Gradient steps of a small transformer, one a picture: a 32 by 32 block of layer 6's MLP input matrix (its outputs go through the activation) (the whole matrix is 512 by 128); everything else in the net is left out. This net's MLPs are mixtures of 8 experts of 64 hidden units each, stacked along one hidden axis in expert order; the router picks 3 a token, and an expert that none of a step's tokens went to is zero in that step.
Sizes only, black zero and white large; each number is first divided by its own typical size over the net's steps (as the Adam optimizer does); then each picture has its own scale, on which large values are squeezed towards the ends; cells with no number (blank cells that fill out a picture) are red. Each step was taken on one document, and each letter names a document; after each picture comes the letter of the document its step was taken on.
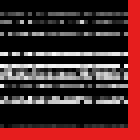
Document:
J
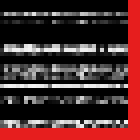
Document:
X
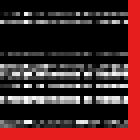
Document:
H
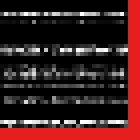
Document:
X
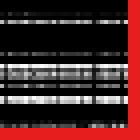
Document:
H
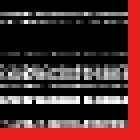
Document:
H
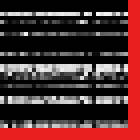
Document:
J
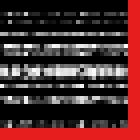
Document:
X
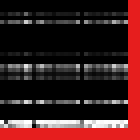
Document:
H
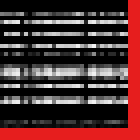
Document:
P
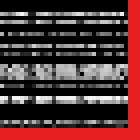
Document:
P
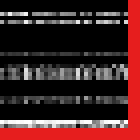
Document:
H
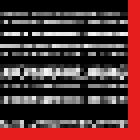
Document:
P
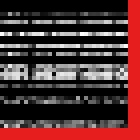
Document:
P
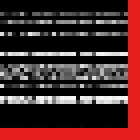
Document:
J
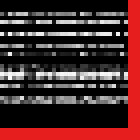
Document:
P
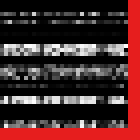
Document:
X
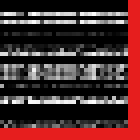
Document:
X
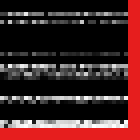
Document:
H
